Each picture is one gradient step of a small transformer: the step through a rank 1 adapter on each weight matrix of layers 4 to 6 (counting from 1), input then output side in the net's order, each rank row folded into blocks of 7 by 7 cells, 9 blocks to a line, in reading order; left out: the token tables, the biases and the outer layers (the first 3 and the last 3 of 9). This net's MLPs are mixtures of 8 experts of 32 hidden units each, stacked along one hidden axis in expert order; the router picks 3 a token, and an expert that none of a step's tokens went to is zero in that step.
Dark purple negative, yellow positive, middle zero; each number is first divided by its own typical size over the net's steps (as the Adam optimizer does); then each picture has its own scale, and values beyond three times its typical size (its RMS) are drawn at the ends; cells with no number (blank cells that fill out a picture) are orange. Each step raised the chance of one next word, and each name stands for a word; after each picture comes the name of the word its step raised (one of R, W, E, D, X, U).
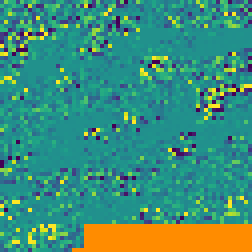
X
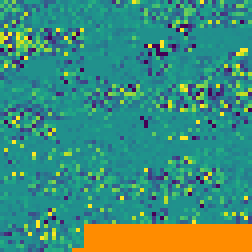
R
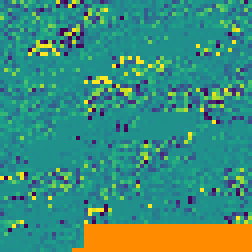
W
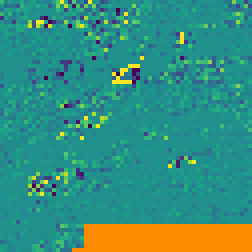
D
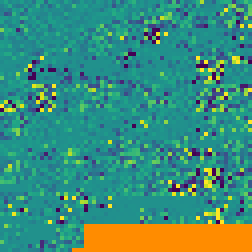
X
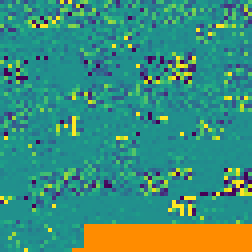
X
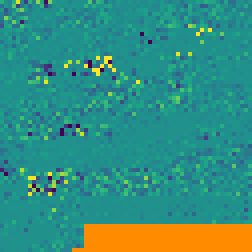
D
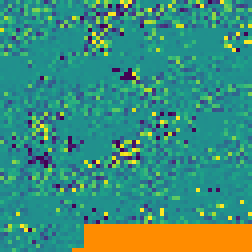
X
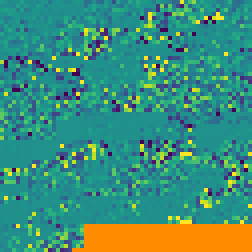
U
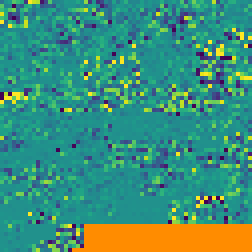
W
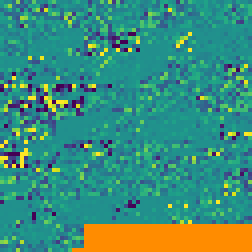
U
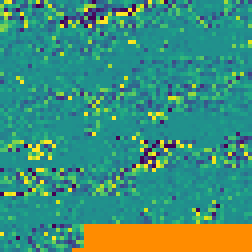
W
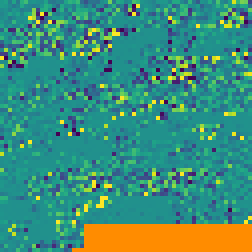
X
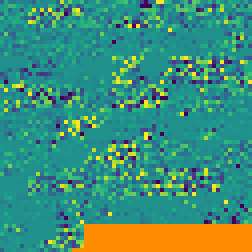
W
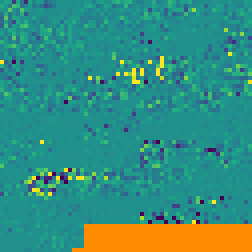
D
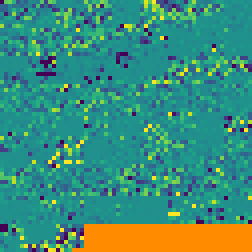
U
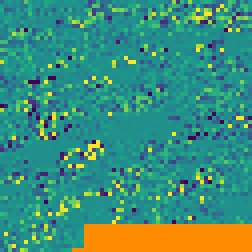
U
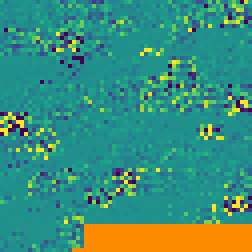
W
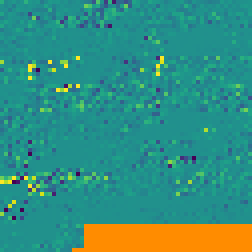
D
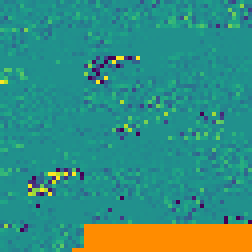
D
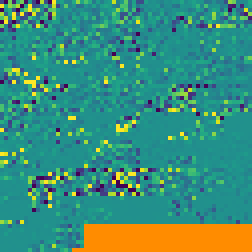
W
